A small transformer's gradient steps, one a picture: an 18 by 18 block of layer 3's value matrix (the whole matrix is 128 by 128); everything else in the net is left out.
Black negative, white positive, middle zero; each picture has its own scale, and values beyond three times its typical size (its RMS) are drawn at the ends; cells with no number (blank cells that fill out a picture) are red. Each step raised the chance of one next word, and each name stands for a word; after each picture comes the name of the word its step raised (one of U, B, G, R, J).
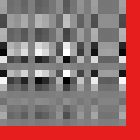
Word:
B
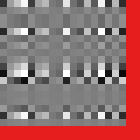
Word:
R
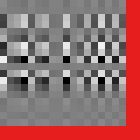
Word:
B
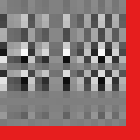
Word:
B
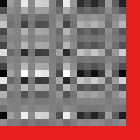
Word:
R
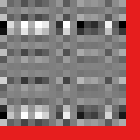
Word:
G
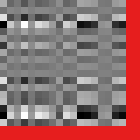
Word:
G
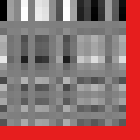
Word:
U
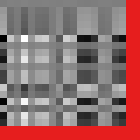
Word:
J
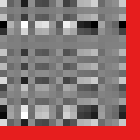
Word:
G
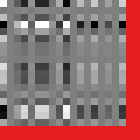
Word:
G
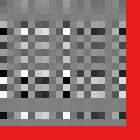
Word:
R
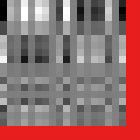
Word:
U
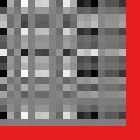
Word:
R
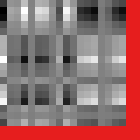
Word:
U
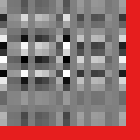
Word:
B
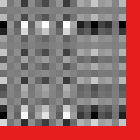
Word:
G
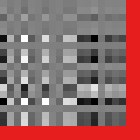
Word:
J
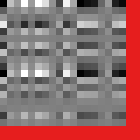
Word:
R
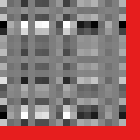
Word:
G
